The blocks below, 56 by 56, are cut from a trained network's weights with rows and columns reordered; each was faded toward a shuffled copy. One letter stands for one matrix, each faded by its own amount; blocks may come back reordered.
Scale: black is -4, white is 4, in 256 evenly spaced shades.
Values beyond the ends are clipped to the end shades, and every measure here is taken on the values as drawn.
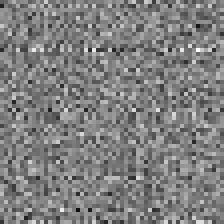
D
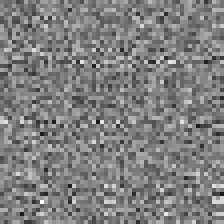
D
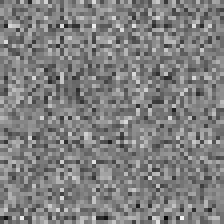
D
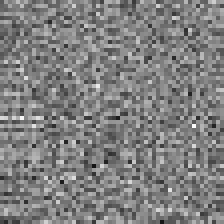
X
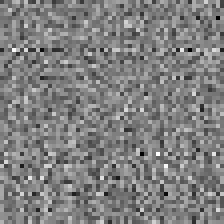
D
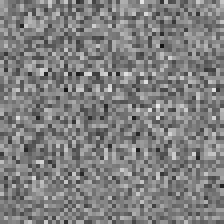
X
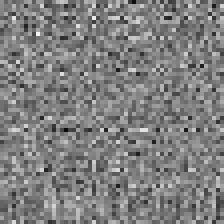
D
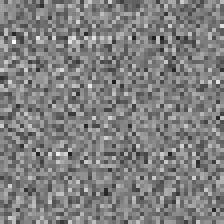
X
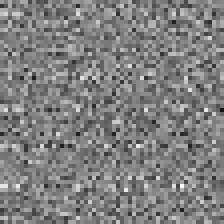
D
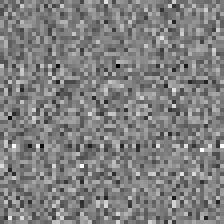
X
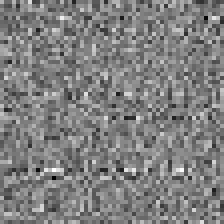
D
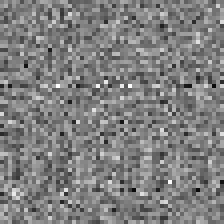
X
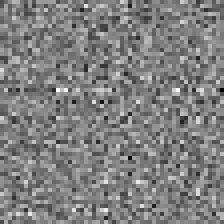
X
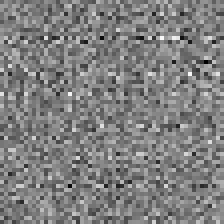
D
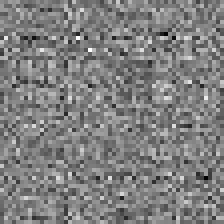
D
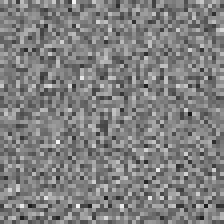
X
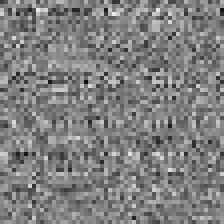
D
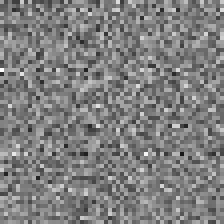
X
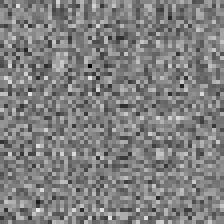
X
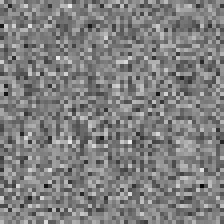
X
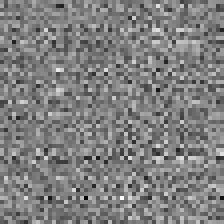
D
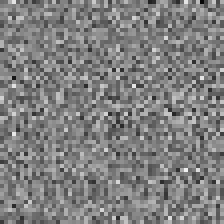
X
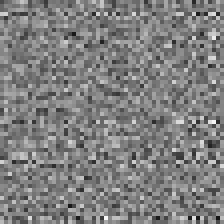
D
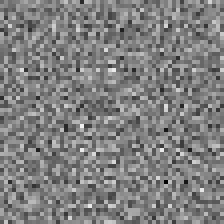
X
